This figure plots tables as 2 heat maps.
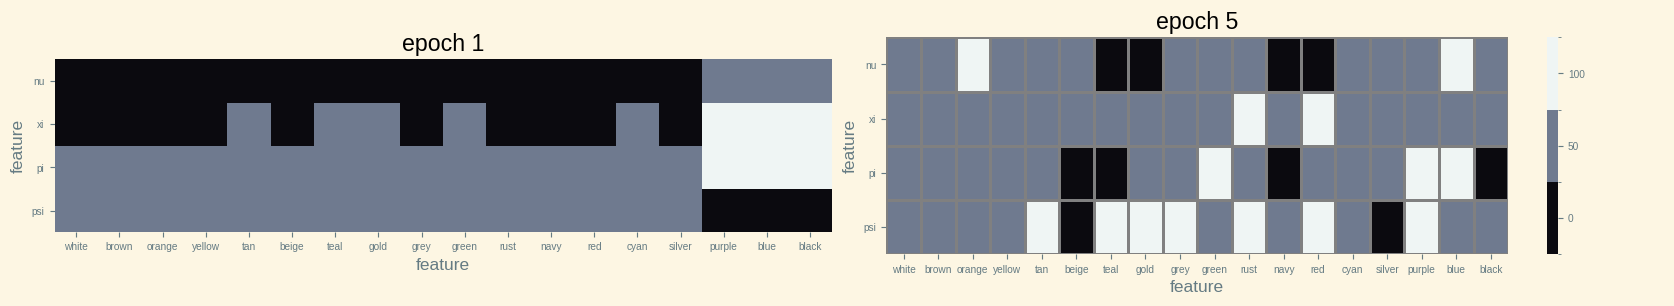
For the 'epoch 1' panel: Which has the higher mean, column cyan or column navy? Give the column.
cyan
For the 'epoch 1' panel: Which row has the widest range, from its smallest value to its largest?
xi
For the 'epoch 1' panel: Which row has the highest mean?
pi
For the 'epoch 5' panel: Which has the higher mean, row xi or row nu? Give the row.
xi
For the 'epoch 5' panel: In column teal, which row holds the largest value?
psi
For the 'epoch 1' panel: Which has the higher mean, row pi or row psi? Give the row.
pi
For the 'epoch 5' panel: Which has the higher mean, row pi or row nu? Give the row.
pi
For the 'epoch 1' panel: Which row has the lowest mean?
nu
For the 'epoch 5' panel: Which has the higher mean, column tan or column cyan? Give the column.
tan
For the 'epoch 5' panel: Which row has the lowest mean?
nu
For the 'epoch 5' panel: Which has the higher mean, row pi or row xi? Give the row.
xi
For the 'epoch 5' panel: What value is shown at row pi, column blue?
100
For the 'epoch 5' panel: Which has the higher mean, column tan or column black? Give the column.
tan
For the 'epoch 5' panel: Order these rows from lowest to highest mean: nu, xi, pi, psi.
nu, pi, xi, psi
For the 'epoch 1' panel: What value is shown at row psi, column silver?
50
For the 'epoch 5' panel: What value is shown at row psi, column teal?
100
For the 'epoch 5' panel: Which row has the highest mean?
psi
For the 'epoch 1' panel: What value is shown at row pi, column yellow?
50
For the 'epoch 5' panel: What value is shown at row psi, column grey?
100
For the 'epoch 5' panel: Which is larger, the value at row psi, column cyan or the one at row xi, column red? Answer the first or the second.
the second
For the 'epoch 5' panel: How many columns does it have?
18
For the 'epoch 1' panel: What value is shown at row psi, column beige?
50
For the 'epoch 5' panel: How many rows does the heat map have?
4
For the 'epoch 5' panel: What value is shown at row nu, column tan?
50
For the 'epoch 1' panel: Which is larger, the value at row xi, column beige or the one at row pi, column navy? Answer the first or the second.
the second
